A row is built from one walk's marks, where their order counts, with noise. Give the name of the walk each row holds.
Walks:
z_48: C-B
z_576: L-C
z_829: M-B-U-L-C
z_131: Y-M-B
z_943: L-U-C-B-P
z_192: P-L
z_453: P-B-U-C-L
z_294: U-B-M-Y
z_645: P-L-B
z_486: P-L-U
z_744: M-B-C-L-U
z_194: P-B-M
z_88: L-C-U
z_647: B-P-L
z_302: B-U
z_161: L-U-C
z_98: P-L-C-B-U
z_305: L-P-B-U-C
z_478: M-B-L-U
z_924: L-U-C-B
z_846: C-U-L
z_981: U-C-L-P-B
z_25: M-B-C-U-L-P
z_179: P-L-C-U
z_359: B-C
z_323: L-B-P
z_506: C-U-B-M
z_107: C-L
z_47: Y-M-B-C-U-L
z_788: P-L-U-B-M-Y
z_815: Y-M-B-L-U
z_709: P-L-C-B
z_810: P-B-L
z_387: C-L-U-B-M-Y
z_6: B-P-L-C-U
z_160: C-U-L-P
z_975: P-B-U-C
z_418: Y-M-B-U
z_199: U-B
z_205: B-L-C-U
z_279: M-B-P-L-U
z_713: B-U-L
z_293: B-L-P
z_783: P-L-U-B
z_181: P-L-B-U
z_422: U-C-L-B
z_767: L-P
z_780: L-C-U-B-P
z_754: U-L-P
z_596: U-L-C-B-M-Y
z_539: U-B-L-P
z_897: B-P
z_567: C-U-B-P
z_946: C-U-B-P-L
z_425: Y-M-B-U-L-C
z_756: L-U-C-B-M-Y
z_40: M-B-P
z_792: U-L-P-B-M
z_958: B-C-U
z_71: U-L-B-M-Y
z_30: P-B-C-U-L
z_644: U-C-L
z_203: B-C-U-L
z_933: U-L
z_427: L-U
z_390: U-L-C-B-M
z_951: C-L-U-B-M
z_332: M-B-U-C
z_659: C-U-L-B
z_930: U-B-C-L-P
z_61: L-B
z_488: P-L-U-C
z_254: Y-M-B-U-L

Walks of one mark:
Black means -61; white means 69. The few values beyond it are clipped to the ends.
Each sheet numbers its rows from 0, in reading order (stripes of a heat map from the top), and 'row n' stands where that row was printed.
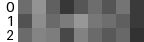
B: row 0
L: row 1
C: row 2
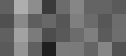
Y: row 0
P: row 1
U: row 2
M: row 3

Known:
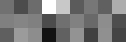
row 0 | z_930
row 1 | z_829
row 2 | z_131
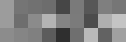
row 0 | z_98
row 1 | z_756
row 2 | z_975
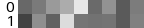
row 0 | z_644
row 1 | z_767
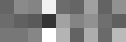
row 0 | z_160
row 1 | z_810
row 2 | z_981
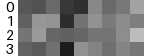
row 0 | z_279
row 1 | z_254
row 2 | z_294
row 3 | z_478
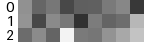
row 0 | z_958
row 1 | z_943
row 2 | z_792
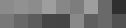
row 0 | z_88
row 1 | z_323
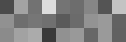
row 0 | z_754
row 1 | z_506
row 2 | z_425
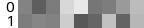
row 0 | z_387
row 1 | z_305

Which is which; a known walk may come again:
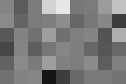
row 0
z_387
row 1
z_203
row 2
z_486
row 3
z_192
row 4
z_427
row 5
z_332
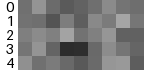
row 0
z_713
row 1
z_194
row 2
z_179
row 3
z_302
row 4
z_506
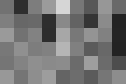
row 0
z_744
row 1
z_359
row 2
z_205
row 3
z_576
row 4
z_846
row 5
z_924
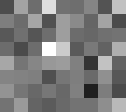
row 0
z_754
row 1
z_47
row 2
z_293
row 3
z_930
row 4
z_390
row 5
z_829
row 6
z_709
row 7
z_294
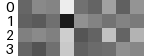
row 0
z_160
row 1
z_478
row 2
z_305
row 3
z_25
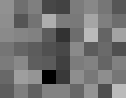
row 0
z_6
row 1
z_30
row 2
z_975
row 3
z_323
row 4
z_181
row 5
z_418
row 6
z_539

